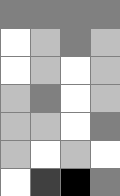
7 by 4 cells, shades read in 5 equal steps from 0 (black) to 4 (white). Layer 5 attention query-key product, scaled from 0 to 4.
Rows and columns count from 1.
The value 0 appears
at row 7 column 3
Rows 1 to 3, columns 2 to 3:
2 2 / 3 2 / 3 4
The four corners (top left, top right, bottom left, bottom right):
2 2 4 2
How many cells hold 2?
8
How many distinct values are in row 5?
3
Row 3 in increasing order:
3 3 4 4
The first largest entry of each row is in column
1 1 1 3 3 2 1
